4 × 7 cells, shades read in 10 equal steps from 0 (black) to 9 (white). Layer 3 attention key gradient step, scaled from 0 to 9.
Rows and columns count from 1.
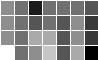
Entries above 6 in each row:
0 0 0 2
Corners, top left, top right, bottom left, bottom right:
5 3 9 0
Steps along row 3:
down up same down up down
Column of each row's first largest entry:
1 1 3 1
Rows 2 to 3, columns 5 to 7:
3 5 2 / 3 5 2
